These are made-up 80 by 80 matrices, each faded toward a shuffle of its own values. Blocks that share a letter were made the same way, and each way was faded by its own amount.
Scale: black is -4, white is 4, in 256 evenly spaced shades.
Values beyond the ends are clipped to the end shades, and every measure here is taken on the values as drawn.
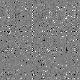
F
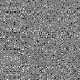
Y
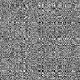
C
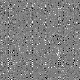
F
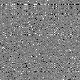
Y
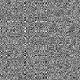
C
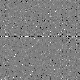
F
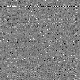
Y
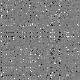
F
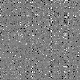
F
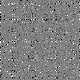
F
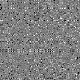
Y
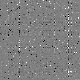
F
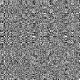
C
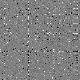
F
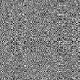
C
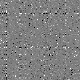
F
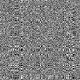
C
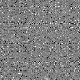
Y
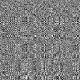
C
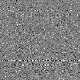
Y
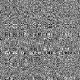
C
